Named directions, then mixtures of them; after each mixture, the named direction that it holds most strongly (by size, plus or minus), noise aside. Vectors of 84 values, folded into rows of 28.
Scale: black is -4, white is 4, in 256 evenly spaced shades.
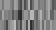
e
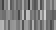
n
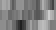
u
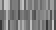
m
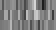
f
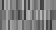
n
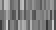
m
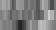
u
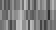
e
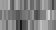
u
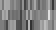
e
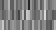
n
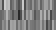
m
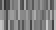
m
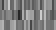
n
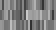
f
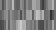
u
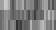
u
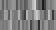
f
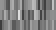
n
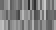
n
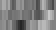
u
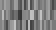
e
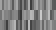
e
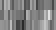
u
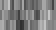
u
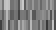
m
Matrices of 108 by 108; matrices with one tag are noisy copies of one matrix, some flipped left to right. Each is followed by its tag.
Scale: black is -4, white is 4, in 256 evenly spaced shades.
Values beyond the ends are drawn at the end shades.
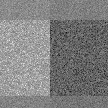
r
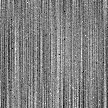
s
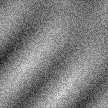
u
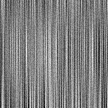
s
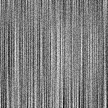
s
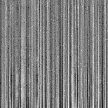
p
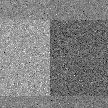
r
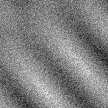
u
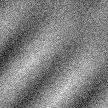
u
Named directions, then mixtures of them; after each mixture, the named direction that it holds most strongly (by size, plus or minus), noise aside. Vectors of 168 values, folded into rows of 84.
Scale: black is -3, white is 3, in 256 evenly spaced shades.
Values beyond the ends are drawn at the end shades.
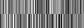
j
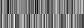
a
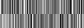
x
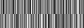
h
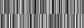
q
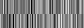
j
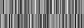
q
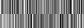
x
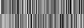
x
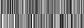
x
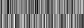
a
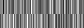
h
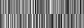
j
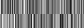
x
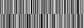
h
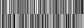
a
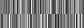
q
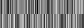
a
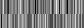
q
